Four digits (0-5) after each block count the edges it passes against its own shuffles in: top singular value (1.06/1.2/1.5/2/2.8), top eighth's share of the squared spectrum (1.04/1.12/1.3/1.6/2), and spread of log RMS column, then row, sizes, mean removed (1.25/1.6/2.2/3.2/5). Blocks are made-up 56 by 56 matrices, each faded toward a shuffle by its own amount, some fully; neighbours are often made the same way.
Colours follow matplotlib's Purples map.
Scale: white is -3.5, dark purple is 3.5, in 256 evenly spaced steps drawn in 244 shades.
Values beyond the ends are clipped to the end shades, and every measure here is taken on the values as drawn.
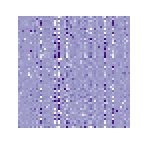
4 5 3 2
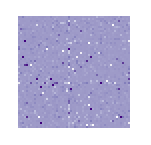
2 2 0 0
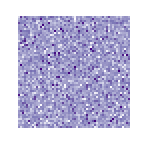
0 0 0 0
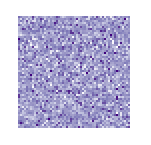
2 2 0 0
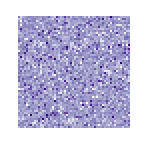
1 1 0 0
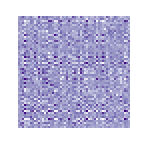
4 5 3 3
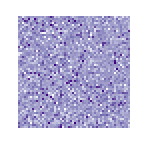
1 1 0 0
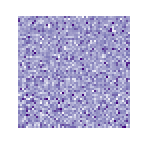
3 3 1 1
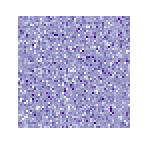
1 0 0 0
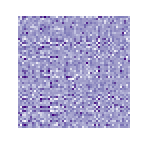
4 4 2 3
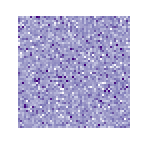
0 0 0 0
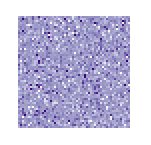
1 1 0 0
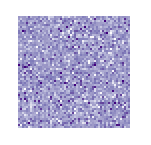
3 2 1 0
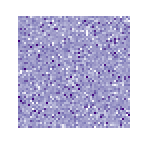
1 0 0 0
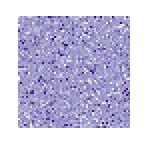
0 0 0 0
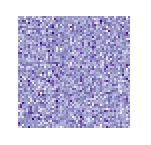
0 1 2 0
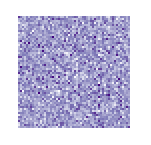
0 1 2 0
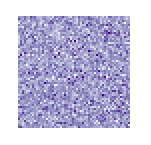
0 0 0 0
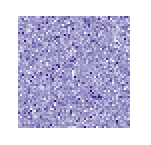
0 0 0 0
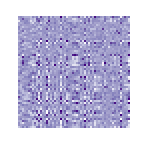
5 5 3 3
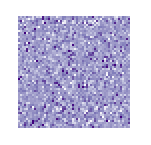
3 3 1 1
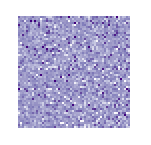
3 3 1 1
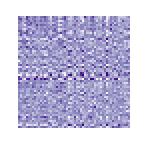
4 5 3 3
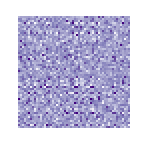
4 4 2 2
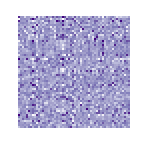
4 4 2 2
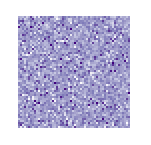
2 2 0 0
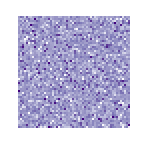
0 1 0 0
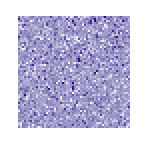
0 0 0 0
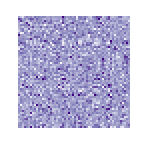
4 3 2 2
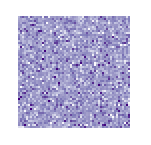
2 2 0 1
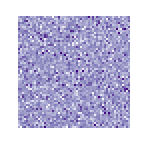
2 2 0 1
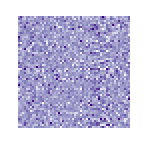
4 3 2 2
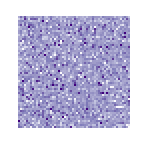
1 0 0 0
